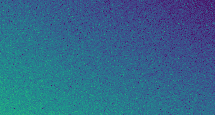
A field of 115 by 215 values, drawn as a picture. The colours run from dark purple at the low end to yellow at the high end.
Slope: up to the bottom left. Odd rows or columns: none. Ninth with the highest average: bottom left. Ninth with the lowest average: top right. Stripes: none.
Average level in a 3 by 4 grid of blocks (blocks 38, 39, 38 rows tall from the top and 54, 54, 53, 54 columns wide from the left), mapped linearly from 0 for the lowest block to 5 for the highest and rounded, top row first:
3 2 1 0 / 4 3 2 1 / 5 4 3 2
